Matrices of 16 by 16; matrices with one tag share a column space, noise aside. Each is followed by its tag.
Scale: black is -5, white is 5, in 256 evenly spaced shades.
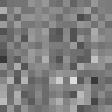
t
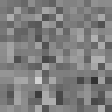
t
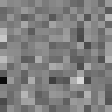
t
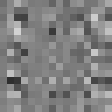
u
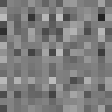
u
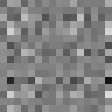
u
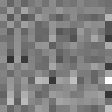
t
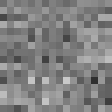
t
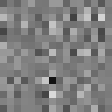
u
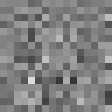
t
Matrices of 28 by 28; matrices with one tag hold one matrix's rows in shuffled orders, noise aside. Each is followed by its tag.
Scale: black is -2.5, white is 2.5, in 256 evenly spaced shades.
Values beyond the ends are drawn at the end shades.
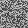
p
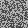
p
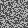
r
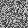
p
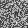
r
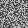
r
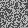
r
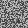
p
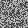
p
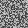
p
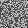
r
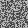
p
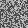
r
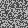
p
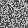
r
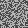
r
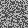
p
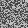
r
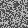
r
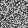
r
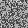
p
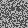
p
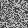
r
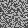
r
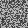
p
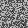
p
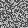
r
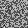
r
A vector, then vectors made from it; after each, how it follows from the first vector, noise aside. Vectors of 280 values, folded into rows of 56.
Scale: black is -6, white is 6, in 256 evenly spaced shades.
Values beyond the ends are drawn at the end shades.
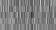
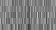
wrapped around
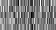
scaled up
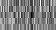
scaled up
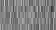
wrapped around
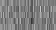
wrapped around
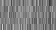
wrapped around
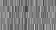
wrapped around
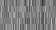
wrapped around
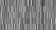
wrapped around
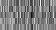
scaled up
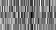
scaled up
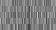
wrapped around
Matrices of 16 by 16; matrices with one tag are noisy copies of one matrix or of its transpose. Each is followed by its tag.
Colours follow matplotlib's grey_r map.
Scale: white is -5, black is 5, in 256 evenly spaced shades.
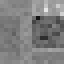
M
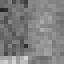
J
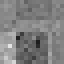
M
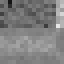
J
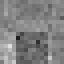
M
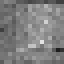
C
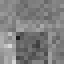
M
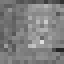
C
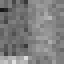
J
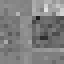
M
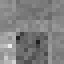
M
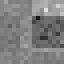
M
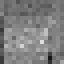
C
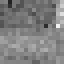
J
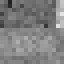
J
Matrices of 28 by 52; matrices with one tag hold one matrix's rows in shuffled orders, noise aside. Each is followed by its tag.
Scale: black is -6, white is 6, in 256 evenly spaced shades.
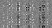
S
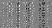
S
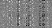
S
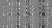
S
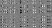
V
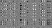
V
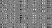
V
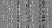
S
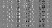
S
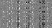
S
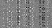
S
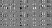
V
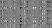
V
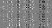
S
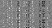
S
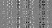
S
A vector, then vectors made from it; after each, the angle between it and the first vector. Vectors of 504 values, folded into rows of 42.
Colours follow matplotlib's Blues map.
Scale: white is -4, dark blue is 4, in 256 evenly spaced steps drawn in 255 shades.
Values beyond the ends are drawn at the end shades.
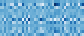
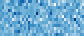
partly opposed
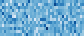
partly aligned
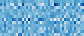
nearly parallel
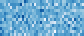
partly opposed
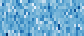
orthogonal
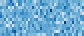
partly opposed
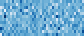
orthogonal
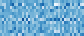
nearly opposite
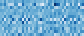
nearly parallel
